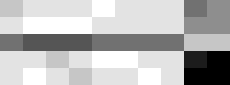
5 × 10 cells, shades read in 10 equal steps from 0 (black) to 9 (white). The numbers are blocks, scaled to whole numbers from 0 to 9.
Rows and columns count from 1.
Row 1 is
7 8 8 8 9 8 8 8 4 5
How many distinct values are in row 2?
3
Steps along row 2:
up same same down same same same down same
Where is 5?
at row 1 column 10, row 2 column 9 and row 2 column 10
